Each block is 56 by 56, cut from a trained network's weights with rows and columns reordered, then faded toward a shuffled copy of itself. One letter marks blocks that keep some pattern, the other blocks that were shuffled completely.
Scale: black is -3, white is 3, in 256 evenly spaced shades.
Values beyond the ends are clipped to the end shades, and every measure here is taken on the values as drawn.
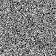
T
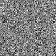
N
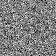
T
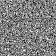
T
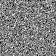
T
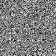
N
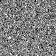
T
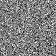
T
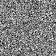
T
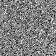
T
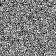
T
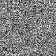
N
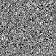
N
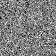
T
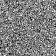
T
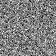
T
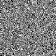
N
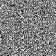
N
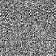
N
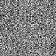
N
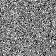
T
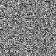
N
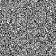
N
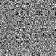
N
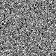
T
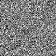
N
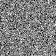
T
